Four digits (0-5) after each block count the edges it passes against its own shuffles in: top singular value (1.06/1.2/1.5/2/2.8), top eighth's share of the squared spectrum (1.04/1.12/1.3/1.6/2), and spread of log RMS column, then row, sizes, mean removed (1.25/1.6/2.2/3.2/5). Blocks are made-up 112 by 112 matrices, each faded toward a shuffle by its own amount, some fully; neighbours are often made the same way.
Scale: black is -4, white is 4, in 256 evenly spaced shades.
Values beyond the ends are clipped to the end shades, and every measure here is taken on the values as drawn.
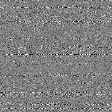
3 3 0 4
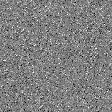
3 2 0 0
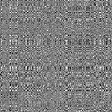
5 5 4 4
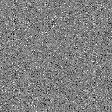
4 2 1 1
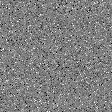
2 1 0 0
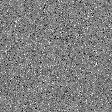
0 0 0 0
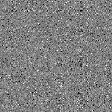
4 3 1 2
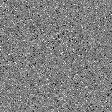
2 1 0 0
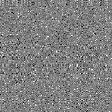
4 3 2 2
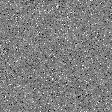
0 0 0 0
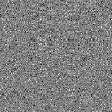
4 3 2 2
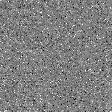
3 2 0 0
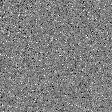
0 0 0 0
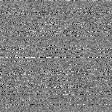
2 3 0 4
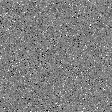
0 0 0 0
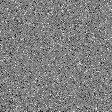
0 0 0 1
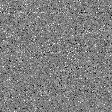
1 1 0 2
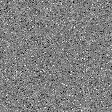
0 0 0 1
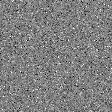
0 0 0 1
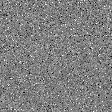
0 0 0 1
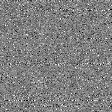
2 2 0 3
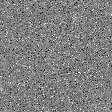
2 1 0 0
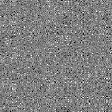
4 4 2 2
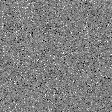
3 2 0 0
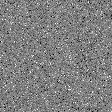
2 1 0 0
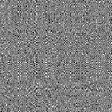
5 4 3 3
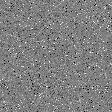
1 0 0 0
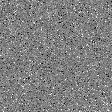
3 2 0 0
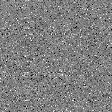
3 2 0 2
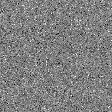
3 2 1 0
